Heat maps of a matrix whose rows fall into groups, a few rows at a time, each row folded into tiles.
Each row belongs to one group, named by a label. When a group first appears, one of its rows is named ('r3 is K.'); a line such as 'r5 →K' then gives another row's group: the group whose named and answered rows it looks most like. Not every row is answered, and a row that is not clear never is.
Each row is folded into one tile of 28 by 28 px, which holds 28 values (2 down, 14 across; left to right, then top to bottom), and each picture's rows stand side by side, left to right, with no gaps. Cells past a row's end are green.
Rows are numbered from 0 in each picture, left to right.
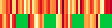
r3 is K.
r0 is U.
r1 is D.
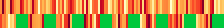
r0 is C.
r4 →U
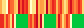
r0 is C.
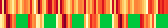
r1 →C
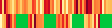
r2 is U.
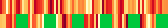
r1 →K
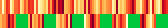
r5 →K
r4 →U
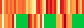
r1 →C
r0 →K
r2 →U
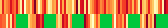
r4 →K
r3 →D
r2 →U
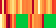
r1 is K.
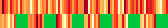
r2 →D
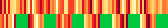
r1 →D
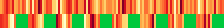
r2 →D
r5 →K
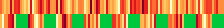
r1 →D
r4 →C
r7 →D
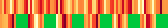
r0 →K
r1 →D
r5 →U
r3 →K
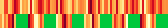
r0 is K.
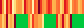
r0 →U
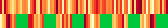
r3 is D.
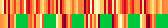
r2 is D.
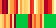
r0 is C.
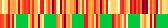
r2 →U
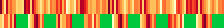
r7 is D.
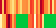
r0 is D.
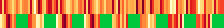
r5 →C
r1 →C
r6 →C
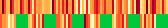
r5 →K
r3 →D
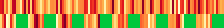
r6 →U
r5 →C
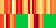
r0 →U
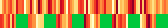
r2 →K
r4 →U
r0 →U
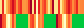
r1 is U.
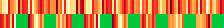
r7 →K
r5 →K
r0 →C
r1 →D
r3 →C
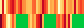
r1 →K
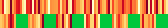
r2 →U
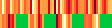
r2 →D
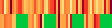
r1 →K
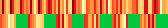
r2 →U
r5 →K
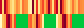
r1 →U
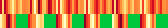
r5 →D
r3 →D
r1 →C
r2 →D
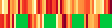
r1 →C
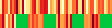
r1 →K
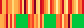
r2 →K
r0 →U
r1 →K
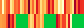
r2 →C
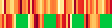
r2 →C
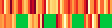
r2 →D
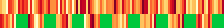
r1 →D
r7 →K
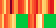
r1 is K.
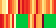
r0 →C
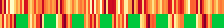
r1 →K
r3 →U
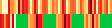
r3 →U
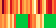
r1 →C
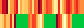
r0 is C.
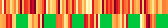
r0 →U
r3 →C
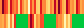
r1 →K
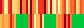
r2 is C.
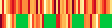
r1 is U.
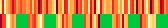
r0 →D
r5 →C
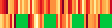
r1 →D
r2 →K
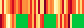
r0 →D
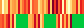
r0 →C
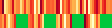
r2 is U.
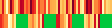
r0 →C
